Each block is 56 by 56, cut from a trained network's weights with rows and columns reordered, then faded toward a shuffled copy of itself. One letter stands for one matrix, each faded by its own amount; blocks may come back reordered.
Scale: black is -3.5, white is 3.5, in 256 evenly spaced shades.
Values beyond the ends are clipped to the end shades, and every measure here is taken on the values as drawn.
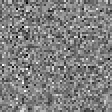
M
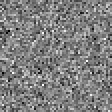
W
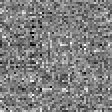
M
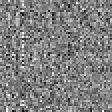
M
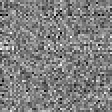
M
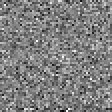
W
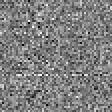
M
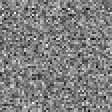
W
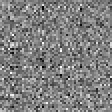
M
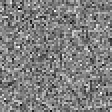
W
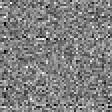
M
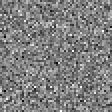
W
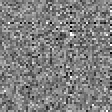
M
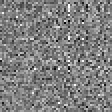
M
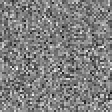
W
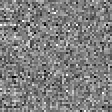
M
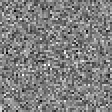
W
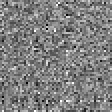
M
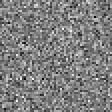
W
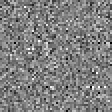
M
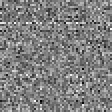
M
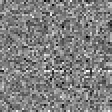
M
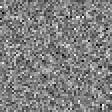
W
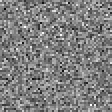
W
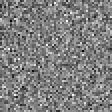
W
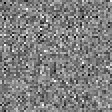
M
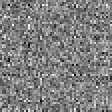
M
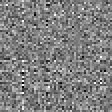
M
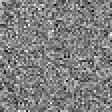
W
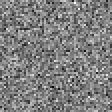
W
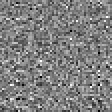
M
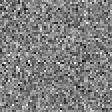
W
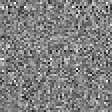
M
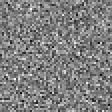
W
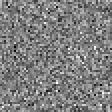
W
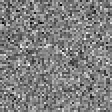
W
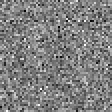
W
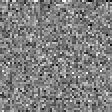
W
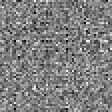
M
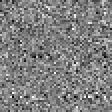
M
